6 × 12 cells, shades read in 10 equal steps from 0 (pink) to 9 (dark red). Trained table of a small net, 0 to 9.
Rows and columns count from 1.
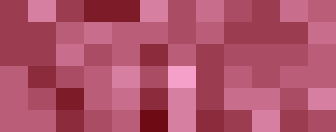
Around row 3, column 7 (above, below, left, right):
5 0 7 6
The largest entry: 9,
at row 6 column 6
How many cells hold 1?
0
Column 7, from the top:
5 5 4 0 2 2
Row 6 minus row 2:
-2 -2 3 2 0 5 -3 3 0 -4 0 2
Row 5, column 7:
2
